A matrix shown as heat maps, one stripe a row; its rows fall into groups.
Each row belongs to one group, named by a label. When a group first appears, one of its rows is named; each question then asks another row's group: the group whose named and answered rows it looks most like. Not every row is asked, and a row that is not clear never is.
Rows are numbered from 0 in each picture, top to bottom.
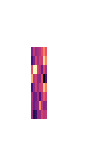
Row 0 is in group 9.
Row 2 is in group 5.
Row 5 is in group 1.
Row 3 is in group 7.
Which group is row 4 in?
9
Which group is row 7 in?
1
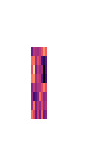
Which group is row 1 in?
7
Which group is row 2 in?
7
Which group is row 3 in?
7
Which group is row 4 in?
9
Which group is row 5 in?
1
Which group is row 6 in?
7
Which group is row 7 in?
7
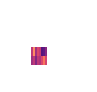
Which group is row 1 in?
9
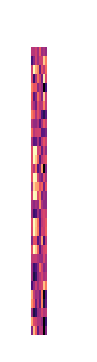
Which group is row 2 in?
5
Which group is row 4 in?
7
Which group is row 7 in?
7
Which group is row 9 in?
7
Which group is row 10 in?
1
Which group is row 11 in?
5
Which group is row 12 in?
5
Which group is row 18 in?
1
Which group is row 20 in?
5
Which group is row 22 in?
5
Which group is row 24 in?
1
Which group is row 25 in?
1
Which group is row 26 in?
9
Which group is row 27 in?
7
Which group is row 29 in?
1
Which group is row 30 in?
7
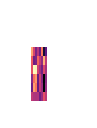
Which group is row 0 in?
7
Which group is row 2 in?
5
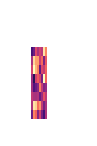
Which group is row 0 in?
9
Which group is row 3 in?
9
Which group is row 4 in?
1
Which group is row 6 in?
5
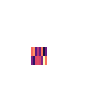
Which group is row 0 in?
7
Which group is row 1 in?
9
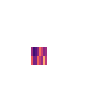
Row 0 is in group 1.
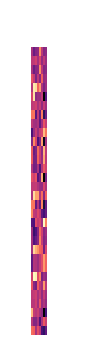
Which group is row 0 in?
1
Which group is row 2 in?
1
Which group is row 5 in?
7
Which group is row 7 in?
7
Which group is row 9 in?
9
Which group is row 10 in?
7
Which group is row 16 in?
5
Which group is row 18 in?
7
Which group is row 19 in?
9
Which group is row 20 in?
1
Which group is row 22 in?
5
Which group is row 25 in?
5
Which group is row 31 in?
7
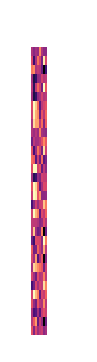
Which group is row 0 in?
1
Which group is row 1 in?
9
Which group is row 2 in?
7
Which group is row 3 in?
1
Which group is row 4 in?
9
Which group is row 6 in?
5
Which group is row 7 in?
5
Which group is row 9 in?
1
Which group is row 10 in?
9
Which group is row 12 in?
7
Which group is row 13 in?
5
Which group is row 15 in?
5
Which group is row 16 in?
5
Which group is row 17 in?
9
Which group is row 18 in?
5
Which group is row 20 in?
7
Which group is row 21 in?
9
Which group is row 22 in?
9
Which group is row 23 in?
7
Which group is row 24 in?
5
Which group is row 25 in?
9
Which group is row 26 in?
9
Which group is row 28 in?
9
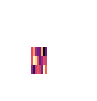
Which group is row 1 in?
5
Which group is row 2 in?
9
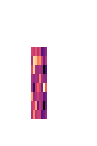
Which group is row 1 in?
5
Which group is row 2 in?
7
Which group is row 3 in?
1
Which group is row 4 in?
9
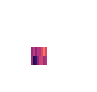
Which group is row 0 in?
9
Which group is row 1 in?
1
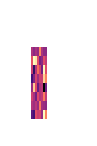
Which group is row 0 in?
1
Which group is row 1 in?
5
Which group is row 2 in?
9
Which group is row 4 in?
7
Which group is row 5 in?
9
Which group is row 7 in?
9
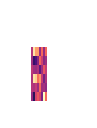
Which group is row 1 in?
1
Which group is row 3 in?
5
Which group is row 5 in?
9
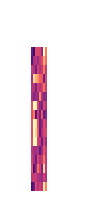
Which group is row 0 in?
9
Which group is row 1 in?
9
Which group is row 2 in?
9
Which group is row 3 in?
5
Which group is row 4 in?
9
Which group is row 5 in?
1
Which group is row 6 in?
5
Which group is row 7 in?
7
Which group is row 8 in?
5
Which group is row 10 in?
5
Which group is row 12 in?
9
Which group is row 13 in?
9
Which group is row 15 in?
9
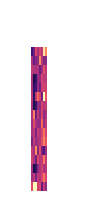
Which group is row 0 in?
9
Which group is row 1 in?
1
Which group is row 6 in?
1
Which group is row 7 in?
7
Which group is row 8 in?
7
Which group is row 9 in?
9
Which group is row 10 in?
9
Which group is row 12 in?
9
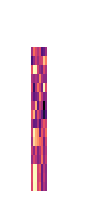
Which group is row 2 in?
5
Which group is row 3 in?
1
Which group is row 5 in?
1
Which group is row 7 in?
7
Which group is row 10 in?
5
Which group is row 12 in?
7
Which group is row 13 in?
5
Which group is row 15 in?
5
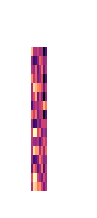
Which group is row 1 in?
1
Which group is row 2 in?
7
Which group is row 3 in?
7
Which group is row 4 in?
5
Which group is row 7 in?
7
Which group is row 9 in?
5
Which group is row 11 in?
5
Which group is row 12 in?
1
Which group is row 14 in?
5
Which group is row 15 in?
5
